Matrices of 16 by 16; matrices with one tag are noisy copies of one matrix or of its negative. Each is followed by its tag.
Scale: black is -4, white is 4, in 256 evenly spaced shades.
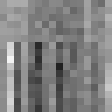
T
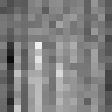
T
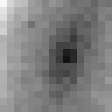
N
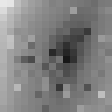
N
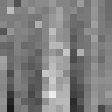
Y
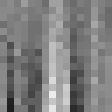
Y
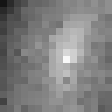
N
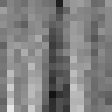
Y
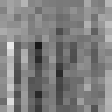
T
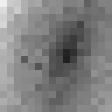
N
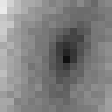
N
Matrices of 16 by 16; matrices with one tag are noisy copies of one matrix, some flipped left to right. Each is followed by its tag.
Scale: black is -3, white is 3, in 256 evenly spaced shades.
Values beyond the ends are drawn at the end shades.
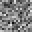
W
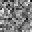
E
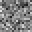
W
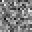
E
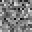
E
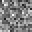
E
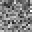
W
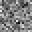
W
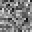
E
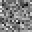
W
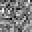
E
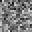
E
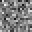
E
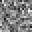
E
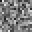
E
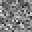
W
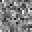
E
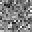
W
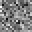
W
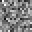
E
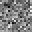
W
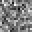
E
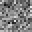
W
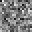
E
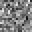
E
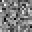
E
